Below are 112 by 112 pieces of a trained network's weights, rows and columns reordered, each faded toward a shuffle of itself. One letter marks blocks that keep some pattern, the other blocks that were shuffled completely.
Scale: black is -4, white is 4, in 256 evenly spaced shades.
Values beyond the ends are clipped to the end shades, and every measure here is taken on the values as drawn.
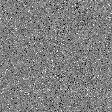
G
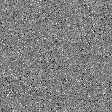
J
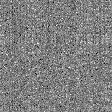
G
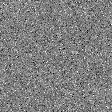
J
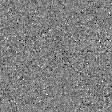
G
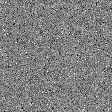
J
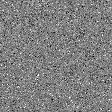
J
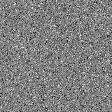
J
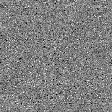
G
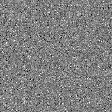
G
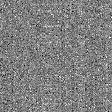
G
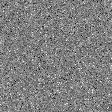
J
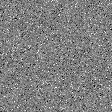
J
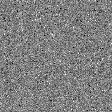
G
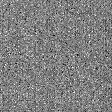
G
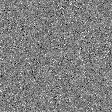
J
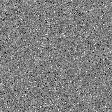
J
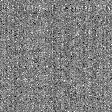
G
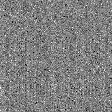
G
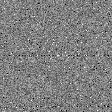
G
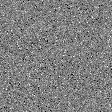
J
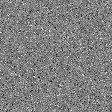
J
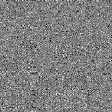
G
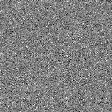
G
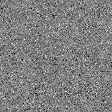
G
